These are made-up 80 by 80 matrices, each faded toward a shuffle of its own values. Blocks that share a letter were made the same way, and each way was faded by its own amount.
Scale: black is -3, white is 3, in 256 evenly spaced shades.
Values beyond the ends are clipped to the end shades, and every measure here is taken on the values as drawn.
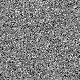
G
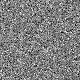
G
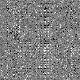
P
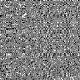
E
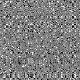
E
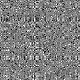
E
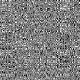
E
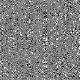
P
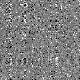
P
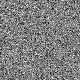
G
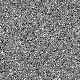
G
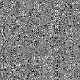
P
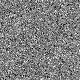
G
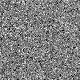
G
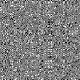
E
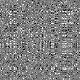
E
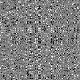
E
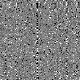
P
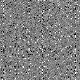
P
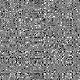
E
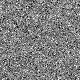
G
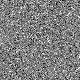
G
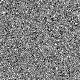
G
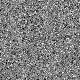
G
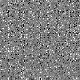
P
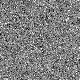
G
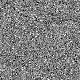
G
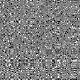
E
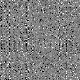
P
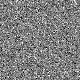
G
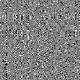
P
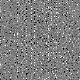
P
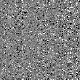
P
